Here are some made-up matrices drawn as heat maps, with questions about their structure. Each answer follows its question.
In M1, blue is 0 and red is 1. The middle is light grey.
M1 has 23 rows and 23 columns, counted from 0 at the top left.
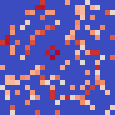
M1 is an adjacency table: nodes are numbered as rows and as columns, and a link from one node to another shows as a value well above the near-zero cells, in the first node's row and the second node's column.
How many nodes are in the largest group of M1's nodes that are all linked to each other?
4
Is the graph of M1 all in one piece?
yes
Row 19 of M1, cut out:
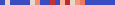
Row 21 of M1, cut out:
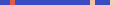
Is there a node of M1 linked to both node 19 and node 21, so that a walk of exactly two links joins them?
no
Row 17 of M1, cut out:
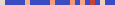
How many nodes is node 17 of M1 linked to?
7
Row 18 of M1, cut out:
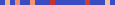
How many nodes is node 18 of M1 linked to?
6
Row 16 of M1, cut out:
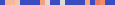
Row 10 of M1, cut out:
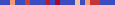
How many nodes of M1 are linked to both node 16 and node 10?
4
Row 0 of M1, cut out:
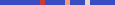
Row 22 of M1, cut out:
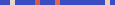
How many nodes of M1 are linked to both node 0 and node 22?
0
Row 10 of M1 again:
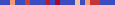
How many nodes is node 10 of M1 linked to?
8
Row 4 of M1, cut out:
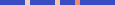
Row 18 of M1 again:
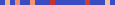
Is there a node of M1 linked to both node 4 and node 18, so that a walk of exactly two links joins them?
no
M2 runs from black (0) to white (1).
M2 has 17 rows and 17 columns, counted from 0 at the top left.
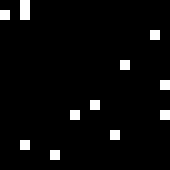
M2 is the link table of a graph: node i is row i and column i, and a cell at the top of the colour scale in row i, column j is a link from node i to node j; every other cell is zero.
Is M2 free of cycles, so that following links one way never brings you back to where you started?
yes
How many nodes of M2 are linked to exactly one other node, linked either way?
10
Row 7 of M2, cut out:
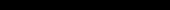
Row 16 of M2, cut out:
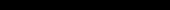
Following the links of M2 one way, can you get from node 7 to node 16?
no
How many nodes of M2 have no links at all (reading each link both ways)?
1
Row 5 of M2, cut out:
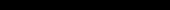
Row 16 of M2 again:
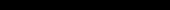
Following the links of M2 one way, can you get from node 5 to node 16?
no
